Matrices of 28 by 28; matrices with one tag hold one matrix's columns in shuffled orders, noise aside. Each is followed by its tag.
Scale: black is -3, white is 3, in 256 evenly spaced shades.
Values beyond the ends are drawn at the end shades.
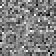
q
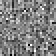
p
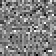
q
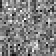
p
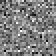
q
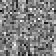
p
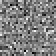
q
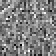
p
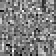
p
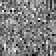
p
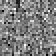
p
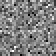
q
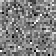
q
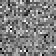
q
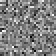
q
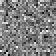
q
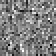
p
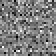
q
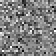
q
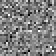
q
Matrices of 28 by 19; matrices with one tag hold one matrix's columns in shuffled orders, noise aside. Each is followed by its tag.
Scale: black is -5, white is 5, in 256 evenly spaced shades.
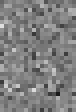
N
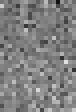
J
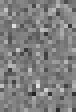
N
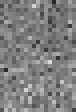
J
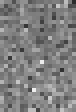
J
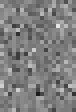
N
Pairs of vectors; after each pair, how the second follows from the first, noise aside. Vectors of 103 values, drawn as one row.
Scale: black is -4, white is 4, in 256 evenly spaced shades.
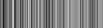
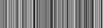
shuffled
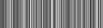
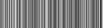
shuffled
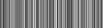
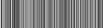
shuffled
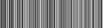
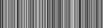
shuffled
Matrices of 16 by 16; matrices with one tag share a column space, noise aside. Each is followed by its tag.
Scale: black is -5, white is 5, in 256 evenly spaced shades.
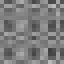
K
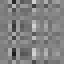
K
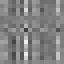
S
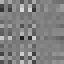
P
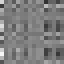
K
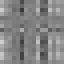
S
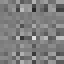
P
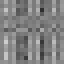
S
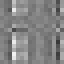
S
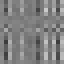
S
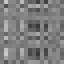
K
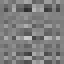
P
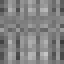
S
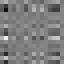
P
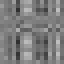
S
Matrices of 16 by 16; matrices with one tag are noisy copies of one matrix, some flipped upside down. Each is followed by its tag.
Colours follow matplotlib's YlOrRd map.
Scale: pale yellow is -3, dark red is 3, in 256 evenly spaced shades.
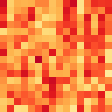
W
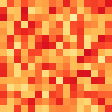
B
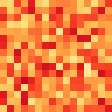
B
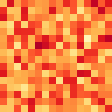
B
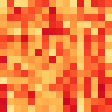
W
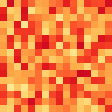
B
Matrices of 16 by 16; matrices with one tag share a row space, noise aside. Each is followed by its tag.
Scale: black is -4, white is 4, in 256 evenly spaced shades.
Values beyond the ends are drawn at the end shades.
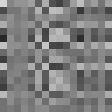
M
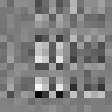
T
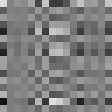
M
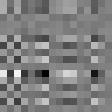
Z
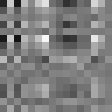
Z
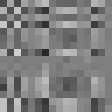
Z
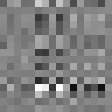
T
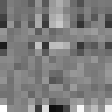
M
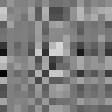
M
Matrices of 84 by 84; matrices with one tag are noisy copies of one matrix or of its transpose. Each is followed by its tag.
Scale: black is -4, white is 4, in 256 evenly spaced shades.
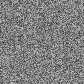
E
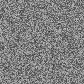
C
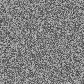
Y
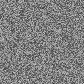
C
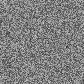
Y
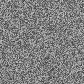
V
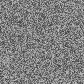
E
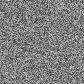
E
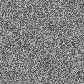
V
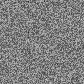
V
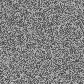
E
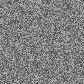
C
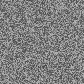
E
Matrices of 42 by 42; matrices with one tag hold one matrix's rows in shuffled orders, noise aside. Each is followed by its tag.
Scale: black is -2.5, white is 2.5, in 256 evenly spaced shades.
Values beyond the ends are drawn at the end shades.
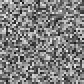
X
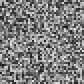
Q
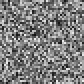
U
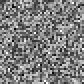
U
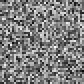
Q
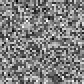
U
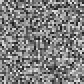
U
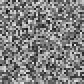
X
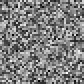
X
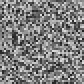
U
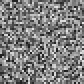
Q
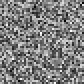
U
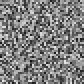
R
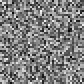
R
